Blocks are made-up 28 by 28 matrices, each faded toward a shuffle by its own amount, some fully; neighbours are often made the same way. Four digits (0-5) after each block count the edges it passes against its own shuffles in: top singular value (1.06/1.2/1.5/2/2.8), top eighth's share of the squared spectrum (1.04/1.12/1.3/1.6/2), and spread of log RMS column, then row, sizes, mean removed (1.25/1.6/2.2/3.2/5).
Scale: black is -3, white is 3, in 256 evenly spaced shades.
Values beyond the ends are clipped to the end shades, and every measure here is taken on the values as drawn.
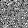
0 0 0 0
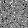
1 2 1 0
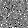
0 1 0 0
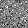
0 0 0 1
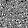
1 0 0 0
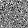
0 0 0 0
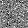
0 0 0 0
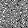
0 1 0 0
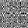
3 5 2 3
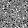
0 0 0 0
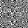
3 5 2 2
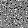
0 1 0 1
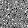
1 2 0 0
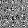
2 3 1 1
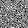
2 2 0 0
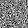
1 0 0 0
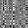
4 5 3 2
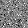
0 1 0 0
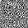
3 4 1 1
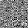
3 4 2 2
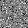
2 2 0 0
